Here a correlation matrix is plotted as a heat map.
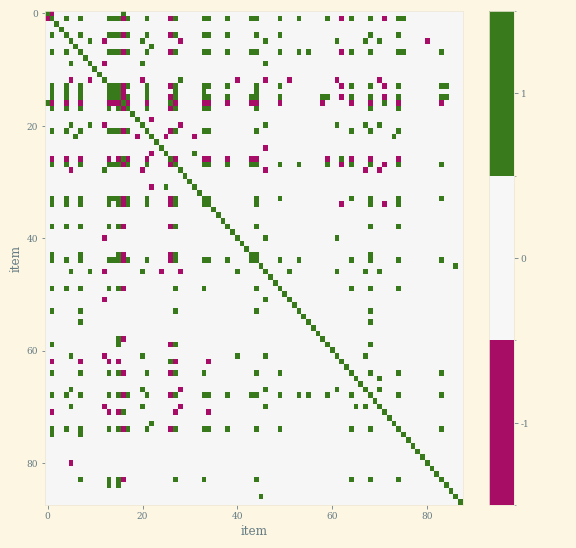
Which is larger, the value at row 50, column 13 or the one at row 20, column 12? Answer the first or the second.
the first
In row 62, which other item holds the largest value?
26
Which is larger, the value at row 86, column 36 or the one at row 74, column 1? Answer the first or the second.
the second
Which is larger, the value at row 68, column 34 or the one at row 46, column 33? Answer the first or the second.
the first
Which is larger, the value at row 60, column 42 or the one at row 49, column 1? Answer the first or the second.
the second
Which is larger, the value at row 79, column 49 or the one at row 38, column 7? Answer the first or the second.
the second
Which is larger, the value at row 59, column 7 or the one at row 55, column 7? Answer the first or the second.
the second
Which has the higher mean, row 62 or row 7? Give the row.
7
